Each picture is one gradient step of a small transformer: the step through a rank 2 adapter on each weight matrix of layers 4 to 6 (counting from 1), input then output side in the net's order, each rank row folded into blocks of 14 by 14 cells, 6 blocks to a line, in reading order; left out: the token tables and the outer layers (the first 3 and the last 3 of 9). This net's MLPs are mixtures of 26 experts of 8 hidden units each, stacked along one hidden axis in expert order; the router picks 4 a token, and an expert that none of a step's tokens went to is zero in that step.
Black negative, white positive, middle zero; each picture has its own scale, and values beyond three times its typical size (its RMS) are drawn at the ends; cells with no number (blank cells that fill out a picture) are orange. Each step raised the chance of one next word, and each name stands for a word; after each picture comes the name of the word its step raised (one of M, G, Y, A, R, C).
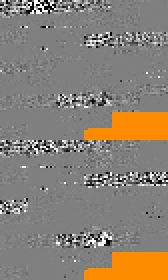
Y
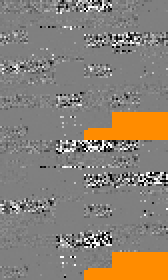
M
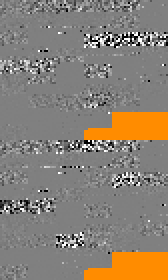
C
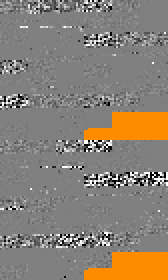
M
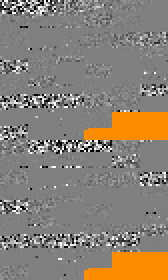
Y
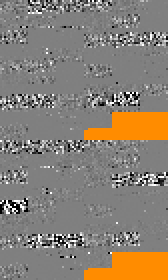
C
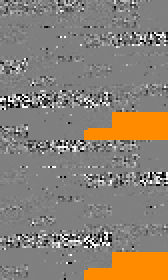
M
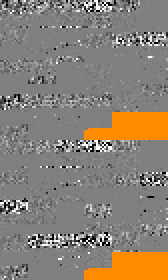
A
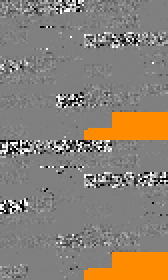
Y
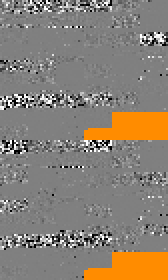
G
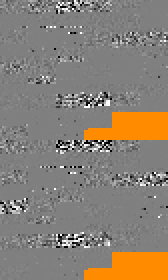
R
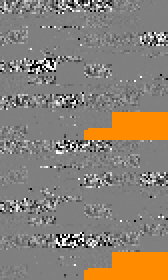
G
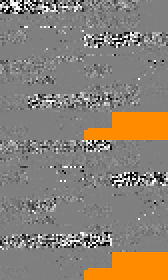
G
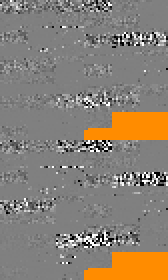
M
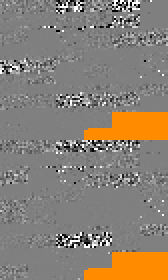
G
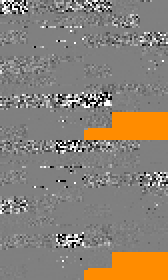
R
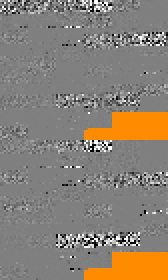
A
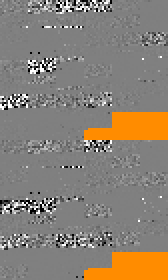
G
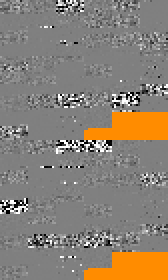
Y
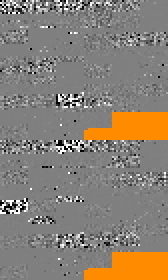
Y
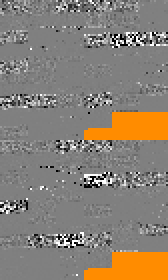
C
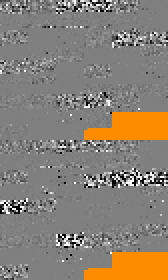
C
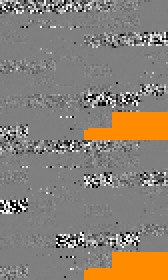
C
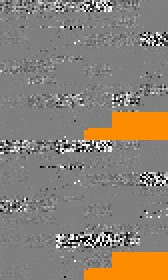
A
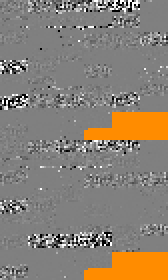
G
